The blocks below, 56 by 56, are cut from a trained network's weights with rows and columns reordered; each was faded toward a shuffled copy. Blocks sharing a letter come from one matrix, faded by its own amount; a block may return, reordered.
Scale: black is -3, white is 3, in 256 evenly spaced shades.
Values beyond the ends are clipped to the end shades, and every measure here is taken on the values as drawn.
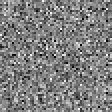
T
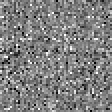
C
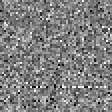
T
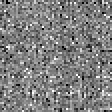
C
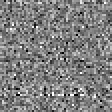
T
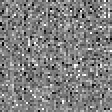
C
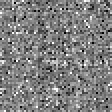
C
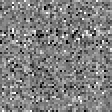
C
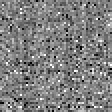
C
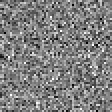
T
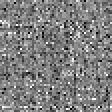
C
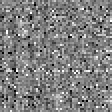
C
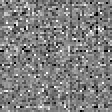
C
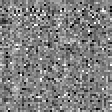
C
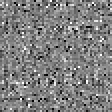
C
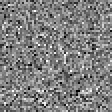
T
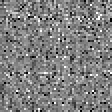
C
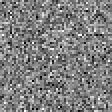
T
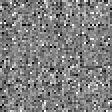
C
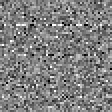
T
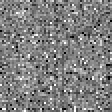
C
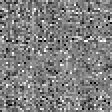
C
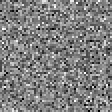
T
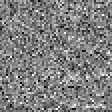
T
